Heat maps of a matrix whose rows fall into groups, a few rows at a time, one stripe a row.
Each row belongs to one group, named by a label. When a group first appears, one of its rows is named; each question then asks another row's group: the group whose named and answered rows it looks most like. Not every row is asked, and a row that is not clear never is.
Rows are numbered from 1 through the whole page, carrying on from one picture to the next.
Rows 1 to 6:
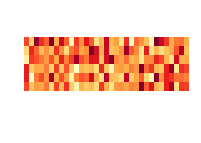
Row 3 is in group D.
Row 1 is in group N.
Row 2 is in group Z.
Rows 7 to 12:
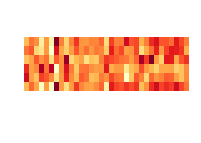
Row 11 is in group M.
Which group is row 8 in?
Z
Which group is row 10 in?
M
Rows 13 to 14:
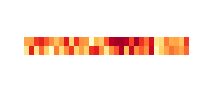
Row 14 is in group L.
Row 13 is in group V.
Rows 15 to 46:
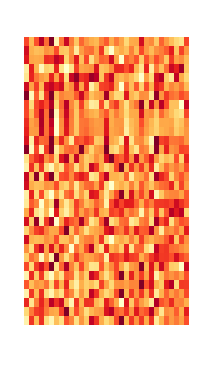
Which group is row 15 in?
M
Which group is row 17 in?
N
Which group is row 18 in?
Z
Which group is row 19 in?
D
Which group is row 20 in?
N
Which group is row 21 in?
N
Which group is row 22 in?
M
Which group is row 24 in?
M
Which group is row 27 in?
N
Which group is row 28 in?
V
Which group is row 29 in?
L
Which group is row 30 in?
N
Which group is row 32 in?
L
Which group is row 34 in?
Z
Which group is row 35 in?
N
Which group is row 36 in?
V
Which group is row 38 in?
N
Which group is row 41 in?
L
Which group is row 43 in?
L
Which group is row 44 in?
N
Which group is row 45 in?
V
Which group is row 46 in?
L
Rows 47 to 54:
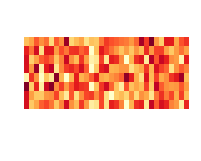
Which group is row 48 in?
N
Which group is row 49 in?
M
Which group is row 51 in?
Z
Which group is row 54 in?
M
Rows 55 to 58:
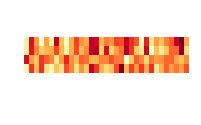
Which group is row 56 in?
Z
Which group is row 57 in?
M
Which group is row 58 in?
L
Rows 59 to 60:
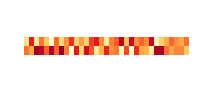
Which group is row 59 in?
L
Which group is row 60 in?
N
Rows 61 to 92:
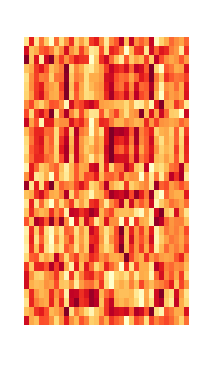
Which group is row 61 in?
L
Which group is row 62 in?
M
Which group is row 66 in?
V
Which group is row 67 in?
V
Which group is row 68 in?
D
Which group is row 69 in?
M
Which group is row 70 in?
N
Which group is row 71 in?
V
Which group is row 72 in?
V
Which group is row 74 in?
V
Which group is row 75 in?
Z
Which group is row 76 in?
Z
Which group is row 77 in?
N
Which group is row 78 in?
V
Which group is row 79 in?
L
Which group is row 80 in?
D
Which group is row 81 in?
N
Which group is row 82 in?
L
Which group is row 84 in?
L
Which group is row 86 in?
N
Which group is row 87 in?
D
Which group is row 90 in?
D
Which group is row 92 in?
M
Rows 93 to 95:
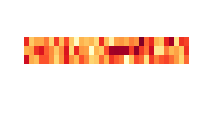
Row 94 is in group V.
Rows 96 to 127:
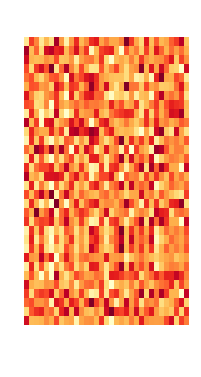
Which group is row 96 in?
Z
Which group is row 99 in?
M
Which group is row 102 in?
D
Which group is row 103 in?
Z
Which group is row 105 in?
N
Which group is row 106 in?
D
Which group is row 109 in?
L
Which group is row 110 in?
M
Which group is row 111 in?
N
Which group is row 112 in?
L
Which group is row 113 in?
M
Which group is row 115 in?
N
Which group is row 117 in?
L
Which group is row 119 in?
L
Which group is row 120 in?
M
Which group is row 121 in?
L
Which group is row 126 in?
V
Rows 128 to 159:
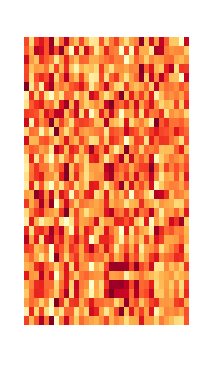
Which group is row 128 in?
M
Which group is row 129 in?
N
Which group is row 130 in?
M
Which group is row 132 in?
M
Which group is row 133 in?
N
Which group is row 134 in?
L
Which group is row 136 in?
N
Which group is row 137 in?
N
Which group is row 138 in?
Z
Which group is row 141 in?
L
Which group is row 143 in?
V
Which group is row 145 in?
N
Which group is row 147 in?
V
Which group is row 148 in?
Z
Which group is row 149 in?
N
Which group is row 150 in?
N
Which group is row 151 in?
Z
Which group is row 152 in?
Z
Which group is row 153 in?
V
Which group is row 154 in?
M
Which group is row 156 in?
V
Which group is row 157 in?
Z
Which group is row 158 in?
L
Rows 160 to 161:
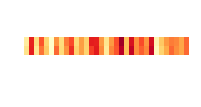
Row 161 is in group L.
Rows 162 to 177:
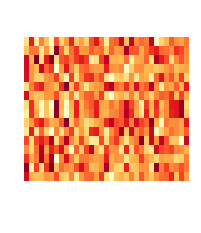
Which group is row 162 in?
L
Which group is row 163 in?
Z
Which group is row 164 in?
N
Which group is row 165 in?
M
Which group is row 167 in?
V
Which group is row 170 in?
Z
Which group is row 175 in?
M
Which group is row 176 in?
N
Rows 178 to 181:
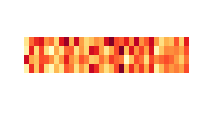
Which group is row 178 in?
V
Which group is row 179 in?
L
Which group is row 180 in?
M
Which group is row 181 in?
L
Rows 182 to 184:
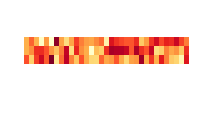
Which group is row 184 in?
M
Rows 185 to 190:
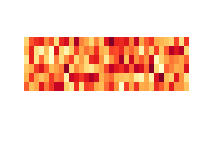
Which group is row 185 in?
V
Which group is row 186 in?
Z
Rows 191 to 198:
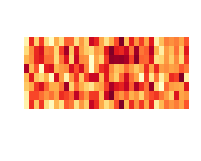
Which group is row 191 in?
L
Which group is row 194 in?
N
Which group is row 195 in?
Z
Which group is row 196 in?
V
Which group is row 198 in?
L
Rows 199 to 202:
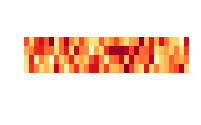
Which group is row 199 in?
M
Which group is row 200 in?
V
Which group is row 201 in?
L
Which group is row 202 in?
Z
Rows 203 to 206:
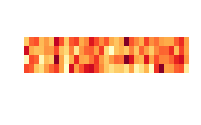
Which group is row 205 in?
Z
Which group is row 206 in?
D
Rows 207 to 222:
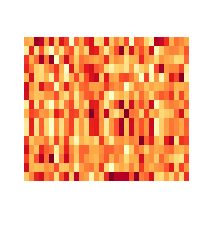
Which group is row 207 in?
N
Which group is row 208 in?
L
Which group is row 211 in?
Z
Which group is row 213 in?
D
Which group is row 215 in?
Z
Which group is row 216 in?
L
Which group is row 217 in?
L
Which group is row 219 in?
M
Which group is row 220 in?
M
